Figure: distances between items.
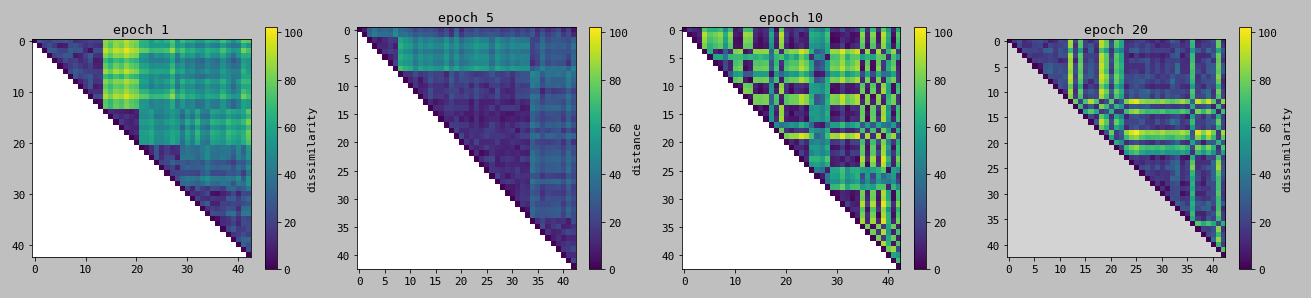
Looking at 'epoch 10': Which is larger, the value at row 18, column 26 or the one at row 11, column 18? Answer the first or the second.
the first
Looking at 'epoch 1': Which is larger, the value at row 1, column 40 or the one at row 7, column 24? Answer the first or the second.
the second
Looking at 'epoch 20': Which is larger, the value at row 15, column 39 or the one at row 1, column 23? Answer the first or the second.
the first
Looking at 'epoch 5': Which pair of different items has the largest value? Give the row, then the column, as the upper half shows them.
7, 8
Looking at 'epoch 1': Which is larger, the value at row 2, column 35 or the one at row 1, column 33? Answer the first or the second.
the first
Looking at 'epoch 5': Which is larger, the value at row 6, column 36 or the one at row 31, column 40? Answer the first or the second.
the first
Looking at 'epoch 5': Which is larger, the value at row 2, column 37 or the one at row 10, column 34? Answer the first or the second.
the second
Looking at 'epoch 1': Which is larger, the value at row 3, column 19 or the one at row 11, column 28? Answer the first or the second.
the first
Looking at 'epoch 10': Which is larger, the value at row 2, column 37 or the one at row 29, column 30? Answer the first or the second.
the first
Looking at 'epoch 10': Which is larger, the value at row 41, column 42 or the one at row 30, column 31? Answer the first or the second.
the first
